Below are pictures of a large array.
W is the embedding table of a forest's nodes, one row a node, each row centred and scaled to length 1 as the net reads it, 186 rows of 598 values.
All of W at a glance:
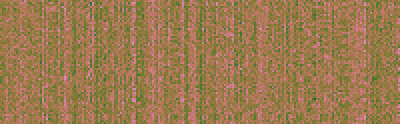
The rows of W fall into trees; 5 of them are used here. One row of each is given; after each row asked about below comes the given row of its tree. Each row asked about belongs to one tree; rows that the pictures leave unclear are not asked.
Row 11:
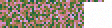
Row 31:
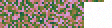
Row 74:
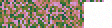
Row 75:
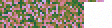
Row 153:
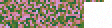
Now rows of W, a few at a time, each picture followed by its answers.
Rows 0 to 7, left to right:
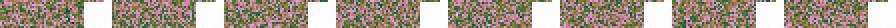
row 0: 75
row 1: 74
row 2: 11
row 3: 31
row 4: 31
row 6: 31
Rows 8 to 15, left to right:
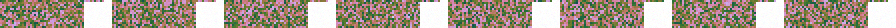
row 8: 75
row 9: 74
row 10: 74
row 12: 31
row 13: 31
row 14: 74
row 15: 31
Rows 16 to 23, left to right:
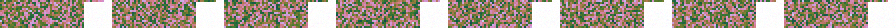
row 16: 74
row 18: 31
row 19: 75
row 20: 11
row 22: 31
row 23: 11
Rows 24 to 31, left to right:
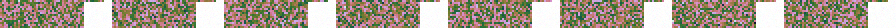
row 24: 31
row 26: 75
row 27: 11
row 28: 75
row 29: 31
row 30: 74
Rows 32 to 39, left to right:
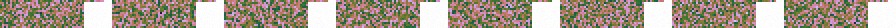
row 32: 74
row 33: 75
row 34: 75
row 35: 11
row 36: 75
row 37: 11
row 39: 74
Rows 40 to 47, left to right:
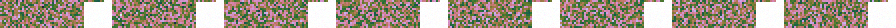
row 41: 11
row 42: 75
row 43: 75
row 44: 75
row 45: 75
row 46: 11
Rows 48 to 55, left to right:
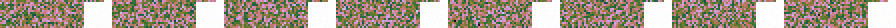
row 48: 11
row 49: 75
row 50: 31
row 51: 11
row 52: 31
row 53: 11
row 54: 74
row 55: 75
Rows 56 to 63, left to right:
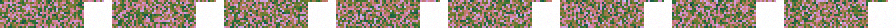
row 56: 75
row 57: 11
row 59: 75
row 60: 31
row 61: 31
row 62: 75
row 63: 31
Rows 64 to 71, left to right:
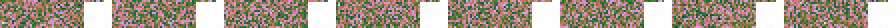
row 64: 75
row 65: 75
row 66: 75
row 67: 74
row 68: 74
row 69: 153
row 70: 11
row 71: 11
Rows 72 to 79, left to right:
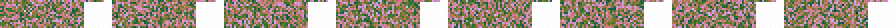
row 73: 75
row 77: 75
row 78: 11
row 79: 74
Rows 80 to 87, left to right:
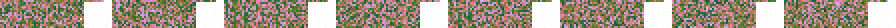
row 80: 75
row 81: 31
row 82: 31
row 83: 74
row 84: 31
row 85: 153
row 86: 11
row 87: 74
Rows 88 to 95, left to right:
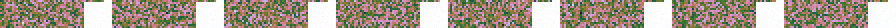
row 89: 153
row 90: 31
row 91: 11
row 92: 31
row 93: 31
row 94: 31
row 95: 11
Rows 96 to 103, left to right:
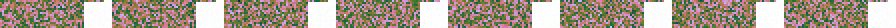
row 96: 75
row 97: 75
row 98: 31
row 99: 11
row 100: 11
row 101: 31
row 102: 74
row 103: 75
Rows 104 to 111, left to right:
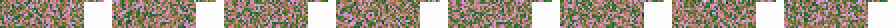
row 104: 74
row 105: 11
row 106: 11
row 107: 75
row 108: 11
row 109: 31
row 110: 75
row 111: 31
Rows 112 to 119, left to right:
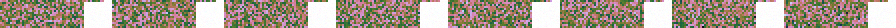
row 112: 11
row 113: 31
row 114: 31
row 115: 74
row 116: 153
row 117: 74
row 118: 74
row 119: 153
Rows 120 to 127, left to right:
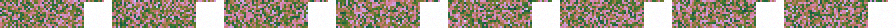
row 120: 31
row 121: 74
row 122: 153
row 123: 74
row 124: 75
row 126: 31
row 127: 11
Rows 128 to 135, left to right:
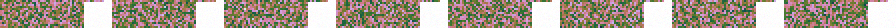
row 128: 74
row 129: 75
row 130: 11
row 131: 11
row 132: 31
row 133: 74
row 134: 31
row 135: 75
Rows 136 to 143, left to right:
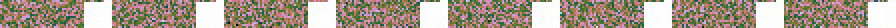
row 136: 153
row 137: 11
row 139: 31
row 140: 31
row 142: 11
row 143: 74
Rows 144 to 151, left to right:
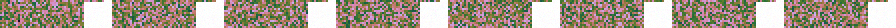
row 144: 74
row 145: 31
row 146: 11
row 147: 31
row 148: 31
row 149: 31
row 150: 31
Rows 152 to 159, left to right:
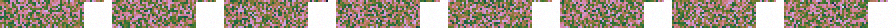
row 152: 74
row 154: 31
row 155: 153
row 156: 11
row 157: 153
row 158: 74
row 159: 75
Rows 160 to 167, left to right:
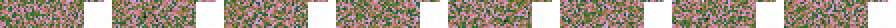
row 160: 11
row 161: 74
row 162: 74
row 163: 31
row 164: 153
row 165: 11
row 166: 153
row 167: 74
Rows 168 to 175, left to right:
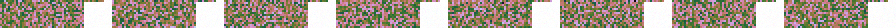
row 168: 31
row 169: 11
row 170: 11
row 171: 75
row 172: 75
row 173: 74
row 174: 31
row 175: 75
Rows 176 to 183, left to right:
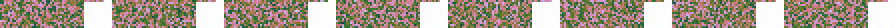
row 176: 75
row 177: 75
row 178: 75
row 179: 74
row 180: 74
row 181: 31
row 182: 75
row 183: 74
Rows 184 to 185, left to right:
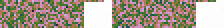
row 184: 31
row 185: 11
